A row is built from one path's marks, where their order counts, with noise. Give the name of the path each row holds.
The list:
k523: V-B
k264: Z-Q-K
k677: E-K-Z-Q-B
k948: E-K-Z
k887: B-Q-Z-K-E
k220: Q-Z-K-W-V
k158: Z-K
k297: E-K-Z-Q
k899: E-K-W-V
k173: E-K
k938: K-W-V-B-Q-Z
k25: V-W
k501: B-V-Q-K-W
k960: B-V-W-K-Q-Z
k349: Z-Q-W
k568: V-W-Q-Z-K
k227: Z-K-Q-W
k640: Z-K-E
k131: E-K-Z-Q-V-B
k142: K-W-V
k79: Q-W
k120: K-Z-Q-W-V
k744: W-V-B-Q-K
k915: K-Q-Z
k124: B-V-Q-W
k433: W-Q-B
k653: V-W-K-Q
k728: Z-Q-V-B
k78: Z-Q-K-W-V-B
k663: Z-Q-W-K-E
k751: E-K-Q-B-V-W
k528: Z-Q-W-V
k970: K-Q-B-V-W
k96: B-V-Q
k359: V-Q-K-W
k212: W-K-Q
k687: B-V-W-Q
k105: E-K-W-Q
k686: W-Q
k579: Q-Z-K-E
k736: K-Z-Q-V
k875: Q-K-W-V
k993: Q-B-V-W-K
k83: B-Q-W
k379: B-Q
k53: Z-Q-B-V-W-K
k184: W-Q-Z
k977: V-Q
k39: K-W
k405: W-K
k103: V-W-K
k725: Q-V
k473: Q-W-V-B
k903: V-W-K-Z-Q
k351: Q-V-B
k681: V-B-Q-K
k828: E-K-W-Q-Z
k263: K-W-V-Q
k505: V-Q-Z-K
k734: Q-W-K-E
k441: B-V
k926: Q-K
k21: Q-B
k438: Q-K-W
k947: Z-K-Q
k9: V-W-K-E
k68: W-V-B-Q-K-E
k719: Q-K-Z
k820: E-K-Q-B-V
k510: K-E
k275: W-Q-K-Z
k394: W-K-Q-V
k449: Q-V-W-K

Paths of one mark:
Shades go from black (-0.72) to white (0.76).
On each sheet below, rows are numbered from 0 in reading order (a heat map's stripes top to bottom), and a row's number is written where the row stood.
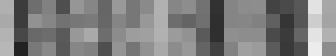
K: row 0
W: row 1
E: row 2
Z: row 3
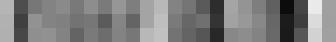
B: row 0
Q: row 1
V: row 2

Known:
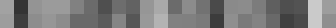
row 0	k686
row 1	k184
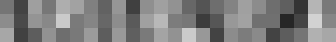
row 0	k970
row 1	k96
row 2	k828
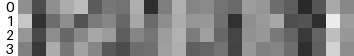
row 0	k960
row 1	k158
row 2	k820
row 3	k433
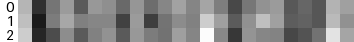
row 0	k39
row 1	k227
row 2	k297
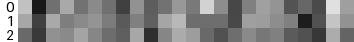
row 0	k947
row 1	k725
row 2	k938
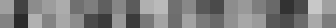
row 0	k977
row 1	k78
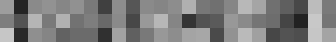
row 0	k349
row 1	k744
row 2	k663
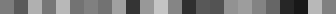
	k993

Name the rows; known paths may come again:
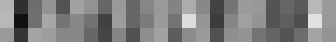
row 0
k39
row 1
k947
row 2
k394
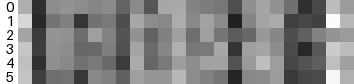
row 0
k79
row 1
k640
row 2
k142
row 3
k734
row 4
k663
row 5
k510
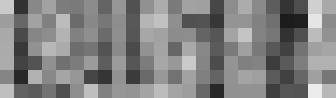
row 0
k438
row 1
k681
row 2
k83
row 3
k653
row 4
k828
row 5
k78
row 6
k173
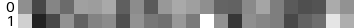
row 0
k751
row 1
k297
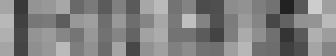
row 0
k977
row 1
k899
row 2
k25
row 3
k501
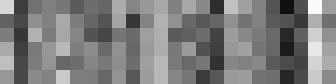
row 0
k887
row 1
k938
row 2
k433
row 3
k379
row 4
k405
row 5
k96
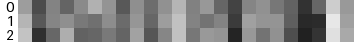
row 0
k820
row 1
k926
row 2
k719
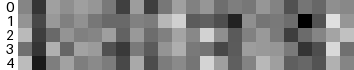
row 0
k263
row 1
k523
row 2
k105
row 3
k728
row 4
k227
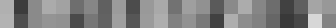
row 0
k359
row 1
k505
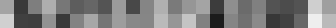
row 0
k275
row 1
k948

